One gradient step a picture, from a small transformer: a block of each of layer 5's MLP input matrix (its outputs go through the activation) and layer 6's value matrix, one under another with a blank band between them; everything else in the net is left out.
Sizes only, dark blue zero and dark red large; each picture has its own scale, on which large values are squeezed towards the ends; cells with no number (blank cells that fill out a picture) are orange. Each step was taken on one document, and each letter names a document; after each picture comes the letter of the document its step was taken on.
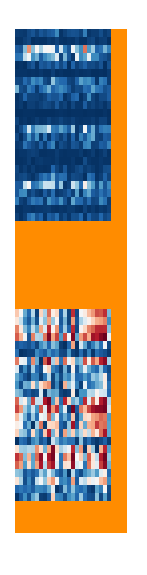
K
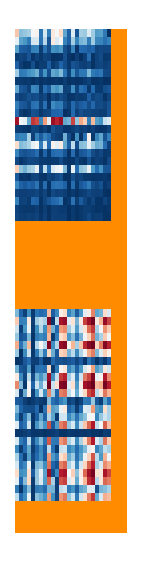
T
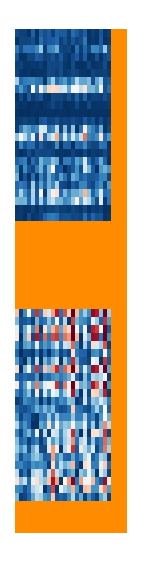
K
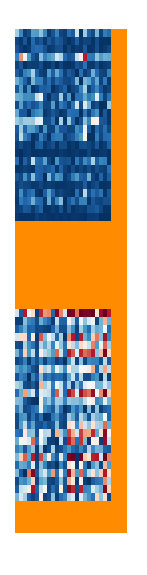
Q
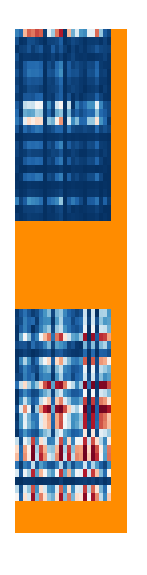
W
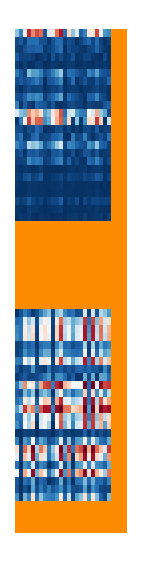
W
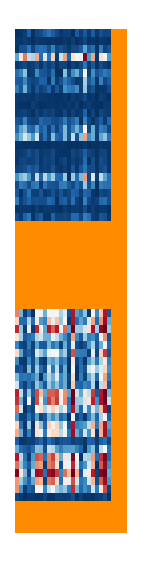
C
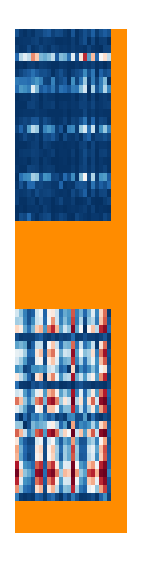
C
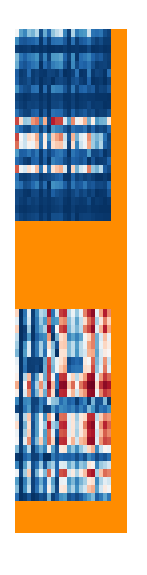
T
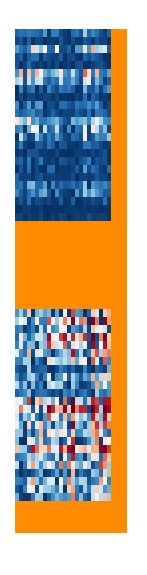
Q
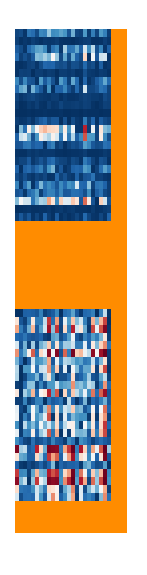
K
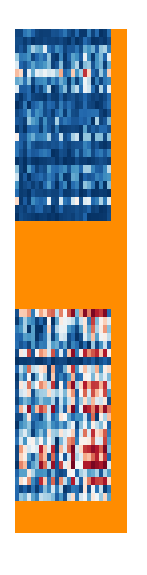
Q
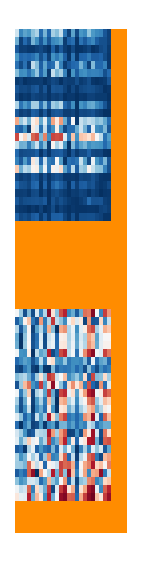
T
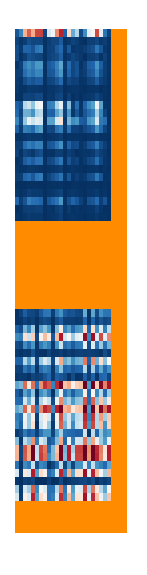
W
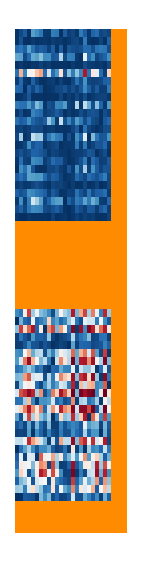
Q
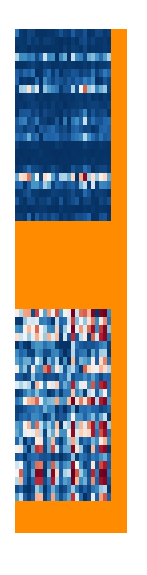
C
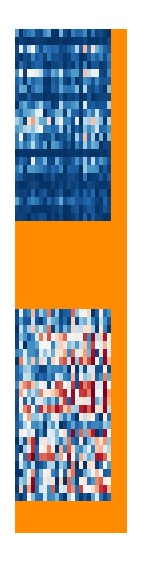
Q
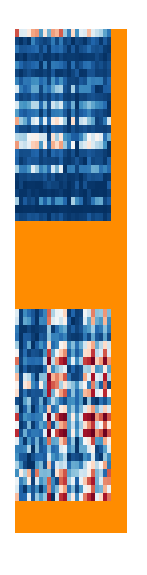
T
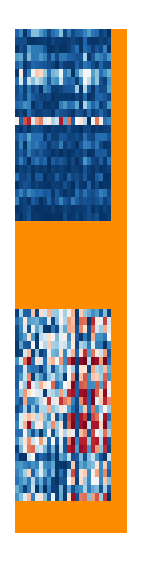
Q
